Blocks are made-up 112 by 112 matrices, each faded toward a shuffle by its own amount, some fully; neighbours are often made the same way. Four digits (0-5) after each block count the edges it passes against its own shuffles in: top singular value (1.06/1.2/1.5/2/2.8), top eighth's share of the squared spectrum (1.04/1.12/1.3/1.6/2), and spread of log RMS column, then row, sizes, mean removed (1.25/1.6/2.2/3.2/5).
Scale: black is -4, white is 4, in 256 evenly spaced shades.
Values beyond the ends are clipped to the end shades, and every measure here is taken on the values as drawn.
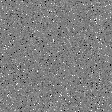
1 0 0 0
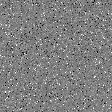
2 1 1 0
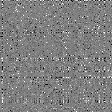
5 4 2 2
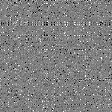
4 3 2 2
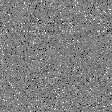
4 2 1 1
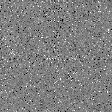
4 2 1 1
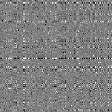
5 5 3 3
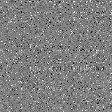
4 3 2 2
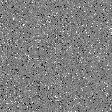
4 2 1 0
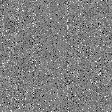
1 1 2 0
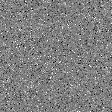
0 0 1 0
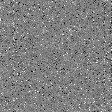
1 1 1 0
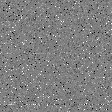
2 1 0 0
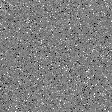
1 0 0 0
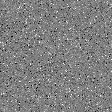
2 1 0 0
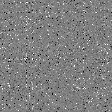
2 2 2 1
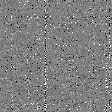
3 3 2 2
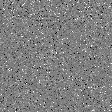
2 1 0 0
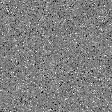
1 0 0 0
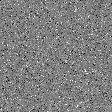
0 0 0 0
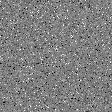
0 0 0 0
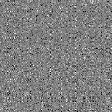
4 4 3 2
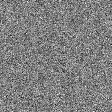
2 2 0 0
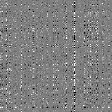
5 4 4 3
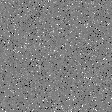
1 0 0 0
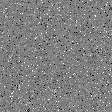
1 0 0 0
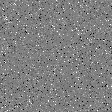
1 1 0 0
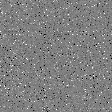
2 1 0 1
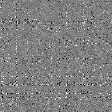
2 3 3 3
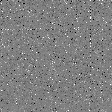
2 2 1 1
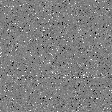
1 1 1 1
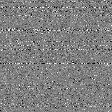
2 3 0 3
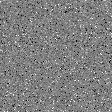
0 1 0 0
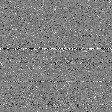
3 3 0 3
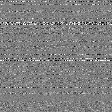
3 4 0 4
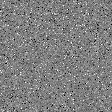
0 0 0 1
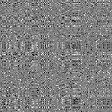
5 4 3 3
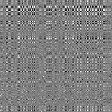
5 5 4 4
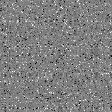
4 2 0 1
